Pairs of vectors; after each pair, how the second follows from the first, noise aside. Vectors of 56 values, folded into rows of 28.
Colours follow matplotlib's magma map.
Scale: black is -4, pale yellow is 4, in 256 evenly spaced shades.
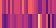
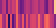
wrapped around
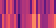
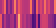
negated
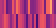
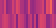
shrunk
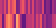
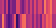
negated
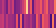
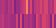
shrunk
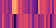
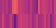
shrunk
